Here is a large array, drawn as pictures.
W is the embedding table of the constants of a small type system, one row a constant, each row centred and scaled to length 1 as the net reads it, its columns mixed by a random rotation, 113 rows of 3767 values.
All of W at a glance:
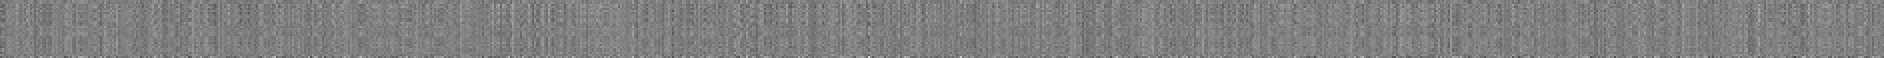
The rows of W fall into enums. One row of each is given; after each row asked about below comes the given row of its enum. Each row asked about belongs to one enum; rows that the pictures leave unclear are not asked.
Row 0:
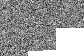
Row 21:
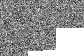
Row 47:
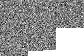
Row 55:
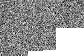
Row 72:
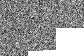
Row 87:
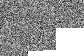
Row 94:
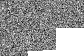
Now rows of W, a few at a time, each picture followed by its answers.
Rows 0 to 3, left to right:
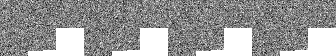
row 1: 72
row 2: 21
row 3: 21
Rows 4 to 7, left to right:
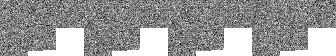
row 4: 0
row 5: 21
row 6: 21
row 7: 55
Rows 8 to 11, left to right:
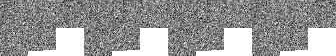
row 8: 55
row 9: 72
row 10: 72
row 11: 55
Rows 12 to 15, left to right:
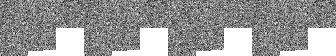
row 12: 55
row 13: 55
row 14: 21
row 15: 55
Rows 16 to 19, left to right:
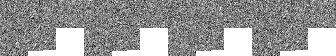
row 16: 72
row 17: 0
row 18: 87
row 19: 72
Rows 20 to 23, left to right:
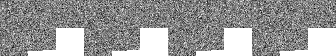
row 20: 94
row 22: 72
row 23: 94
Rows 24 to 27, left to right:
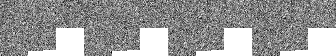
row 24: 55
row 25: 87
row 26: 72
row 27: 72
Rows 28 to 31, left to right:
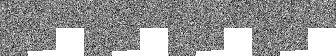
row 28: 94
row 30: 55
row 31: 72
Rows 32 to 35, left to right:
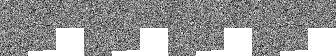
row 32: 0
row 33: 94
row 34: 55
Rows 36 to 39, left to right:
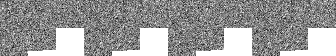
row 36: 94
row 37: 72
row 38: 21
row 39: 72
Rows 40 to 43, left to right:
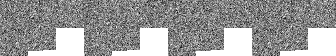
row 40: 72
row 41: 55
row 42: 94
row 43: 72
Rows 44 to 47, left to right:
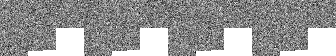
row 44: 0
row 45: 55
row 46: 87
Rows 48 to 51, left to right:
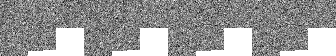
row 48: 55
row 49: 72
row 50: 0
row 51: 0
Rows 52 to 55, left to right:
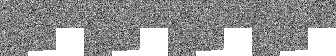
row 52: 0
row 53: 21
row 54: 21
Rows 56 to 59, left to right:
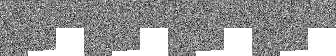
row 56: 21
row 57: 47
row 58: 94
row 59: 72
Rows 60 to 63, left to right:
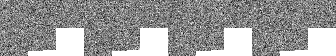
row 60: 0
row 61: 21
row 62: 55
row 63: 94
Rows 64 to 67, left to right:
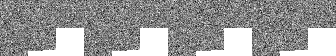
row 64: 21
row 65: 21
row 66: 0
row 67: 94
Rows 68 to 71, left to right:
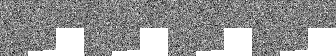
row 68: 21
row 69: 55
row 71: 21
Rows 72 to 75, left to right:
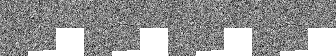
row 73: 0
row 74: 55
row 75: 0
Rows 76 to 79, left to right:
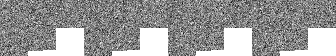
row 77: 72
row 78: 55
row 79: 94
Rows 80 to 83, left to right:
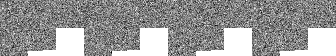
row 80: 94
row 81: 87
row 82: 0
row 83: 94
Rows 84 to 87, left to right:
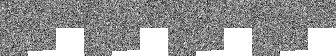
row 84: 94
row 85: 55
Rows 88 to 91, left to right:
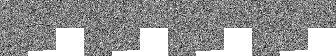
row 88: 0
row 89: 72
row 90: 94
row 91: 94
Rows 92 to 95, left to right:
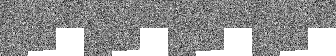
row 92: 55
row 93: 21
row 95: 55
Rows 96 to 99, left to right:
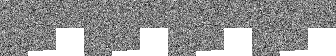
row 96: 0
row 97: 47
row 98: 0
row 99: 94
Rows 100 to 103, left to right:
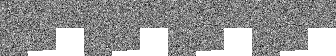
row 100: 94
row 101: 47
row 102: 0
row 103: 0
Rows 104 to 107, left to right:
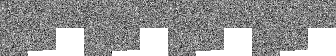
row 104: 94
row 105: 87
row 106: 94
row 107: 21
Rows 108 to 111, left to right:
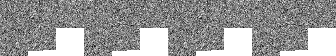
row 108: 72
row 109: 0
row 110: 72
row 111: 0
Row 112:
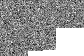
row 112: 21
